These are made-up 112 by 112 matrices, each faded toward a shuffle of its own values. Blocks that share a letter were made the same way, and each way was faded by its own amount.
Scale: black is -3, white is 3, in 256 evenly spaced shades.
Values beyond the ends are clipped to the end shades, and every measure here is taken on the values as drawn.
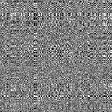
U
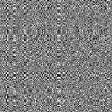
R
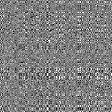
R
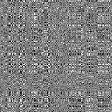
R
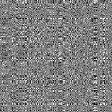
R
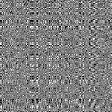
R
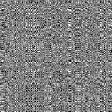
U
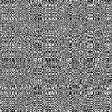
R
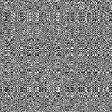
R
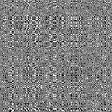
R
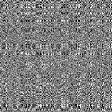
U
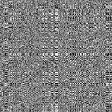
U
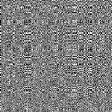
U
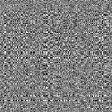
U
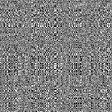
U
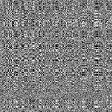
U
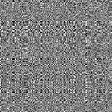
U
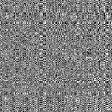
U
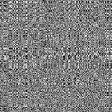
U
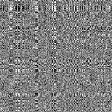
U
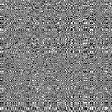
R
